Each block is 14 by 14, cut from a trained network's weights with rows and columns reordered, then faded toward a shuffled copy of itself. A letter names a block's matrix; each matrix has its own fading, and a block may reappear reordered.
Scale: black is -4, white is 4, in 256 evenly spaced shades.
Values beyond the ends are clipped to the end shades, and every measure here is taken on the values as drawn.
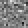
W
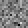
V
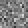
V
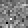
W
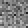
V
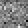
W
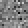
W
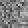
V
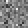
W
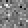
W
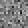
V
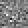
W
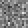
V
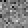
W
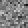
W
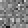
W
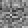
V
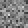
V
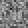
V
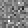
W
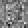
V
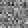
V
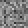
V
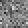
W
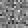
V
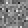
W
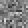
V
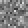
V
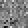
W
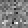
W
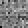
W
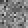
V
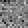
W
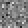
W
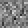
V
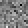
W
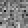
W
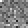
W
